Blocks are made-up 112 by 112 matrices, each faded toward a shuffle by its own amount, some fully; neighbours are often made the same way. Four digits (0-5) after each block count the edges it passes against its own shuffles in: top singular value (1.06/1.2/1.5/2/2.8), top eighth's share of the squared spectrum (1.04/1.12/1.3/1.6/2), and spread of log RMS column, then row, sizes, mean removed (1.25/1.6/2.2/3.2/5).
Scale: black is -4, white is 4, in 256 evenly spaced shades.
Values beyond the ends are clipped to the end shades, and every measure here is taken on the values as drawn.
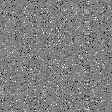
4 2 1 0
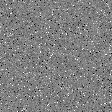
0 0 0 0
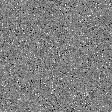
0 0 0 0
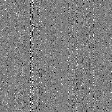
3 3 3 0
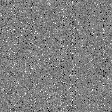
1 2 2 0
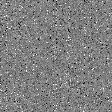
1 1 2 0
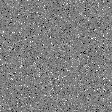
1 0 1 0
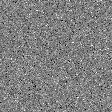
0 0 0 0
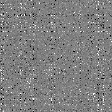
2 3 3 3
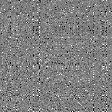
4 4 3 2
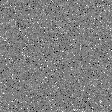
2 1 0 0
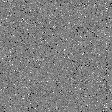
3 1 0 0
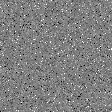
1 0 0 0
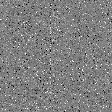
3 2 1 0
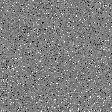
2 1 0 0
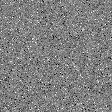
0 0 0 1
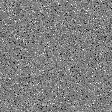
0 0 0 1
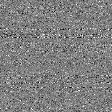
2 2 0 3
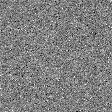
2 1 0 0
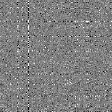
4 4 3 3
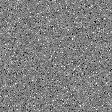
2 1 0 0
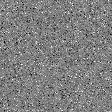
1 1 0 0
